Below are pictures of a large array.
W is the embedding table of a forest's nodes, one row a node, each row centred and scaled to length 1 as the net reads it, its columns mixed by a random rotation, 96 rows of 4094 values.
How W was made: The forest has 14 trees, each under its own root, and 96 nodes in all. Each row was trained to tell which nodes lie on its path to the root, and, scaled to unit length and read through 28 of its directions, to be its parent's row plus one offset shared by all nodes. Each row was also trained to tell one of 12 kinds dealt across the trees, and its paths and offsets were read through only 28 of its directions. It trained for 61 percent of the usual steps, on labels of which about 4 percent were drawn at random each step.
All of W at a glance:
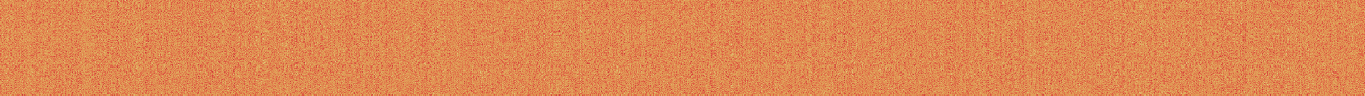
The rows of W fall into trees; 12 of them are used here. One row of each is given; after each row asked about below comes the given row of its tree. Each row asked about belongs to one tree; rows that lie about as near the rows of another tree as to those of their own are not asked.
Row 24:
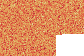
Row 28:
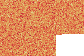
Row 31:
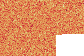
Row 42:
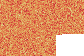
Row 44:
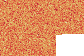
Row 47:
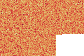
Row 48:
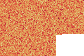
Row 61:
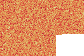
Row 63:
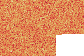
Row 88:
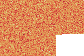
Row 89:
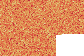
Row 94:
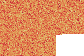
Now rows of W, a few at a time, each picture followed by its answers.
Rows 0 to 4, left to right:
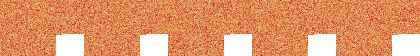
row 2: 47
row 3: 44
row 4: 61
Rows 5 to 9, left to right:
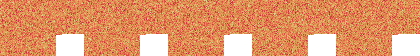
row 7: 44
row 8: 47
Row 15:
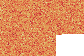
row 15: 44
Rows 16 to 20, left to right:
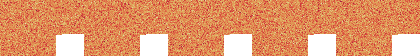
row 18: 94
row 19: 28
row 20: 47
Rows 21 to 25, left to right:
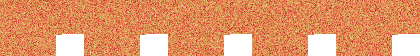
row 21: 44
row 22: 42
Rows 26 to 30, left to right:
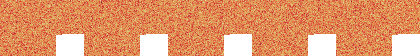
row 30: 24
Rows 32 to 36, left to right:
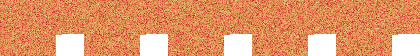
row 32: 31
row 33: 44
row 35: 94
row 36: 24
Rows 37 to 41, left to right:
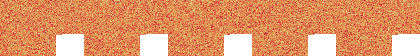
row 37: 48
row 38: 94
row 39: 48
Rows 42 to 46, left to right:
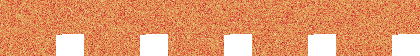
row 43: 44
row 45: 61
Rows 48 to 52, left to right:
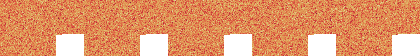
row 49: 63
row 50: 24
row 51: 94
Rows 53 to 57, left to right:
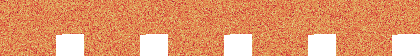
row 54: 94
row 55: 47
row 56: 94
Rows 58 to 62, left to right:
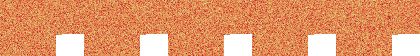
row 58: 28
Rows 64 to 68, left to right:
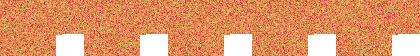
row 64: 88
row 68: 48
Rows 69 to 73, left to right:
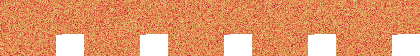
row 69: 24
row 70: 24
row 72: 89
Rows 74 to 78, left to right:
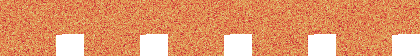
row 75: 89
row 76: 44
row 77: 63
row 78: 24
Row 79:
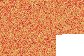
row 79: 94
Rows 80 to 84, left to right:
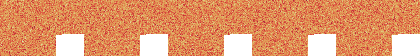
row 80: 24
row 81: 47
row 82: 24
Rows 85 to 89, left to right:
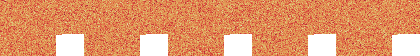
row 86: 63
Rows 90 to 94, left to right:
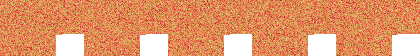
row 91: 61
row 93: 44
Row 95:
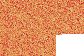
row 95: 94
